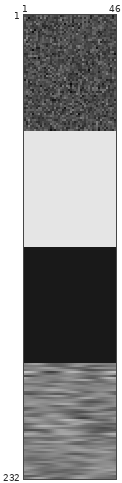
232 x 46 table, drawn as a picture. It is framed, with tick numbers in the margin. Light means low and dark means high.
It is made of 4 by 1 panels. Panel 1,1: high, fine-grained. Panel 2,1: very low, flat. Panel 3,1: very high, flat. Panel 4,1: middling, streaked across.
